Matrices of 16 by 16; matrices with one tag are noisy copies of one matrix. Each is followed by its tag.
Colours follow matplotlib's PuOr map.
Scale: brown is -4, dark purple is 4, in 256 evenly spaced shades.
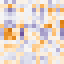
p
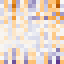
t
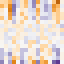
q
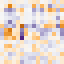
p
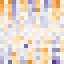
q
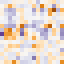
p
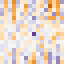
t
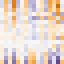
t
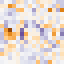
p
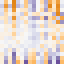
t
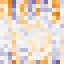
q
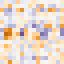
p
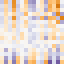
t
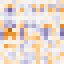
p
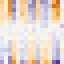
q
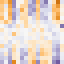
q
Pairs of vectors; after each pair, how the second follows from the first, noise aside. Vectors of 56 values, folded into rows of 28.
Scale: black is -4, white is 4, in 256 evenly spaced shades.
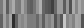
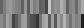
wrapped around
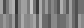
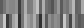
wrapped around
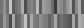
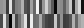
scaled up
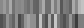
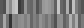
wrapped around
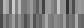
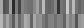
negated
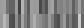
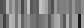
negated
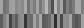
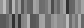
wrapped around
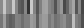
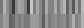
sign-scrambled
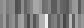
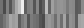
wrapped around
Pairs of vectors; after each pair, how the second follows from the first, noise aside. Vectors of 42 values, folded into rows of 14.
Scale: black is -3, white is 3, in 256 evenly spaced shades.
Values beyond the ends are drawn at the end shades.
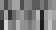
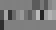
partly zeroed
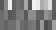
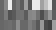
copied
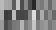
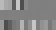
partly zeroed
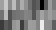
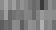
shrunk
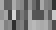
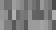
shrunk
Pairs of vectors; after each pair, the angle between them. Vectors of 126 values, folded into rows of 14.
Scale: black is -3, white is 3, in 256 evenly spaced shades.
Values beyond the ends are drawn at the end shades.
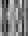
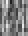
nearly opposite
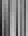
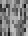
partly aligned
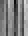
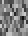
orthogonal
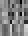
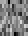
partly aligned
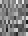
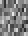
partly aligned
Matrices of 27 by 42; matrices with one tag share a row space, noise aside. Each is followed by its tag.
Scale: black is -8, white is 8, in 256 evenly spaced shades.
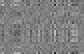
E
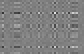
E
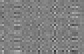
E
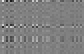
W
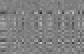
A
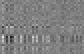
W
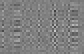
E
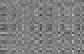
A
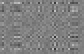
E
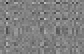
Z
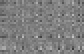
A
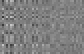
W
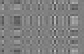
E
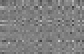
A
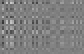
W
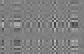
E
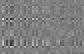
W
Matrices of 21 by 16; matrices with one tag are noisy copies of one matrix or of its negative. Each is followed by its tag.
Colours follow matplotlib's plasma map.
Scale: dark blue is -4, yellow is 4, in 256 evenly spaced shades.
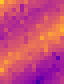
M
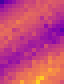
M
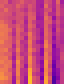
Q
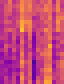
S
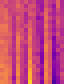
Q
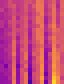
Q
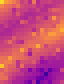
M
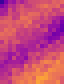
M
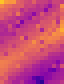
M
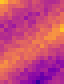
M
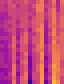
Q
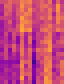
S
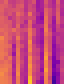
Q
